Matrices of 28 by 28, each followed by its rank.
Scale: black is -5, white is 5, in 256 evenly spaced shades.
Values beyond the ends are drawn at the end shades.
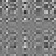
two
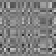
two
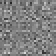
five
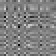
two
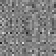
five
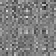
five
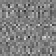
five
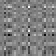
two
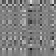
two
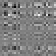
two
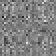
five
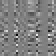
two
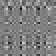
two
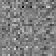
five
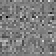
five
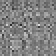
five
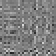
five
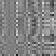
two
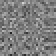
five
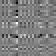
two
